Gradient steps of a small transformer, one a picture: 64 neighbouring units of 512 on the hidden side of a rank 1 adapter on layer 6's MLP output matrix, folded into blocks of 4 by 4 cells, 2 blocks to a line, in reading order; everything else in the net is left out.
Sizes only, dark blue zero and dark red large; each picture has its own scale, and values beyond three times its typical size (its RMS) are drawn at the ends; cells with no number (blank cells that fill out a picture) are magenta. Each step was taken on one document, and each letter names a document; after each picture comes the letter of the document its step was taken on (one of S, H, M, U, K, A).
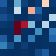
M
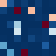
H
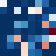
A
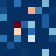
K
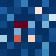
M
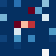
K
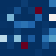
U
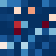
H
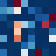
M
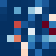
A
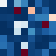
M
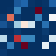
U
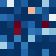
H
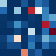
A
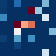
K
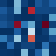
M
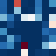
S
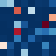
H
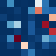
A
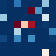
K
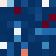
H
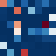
H
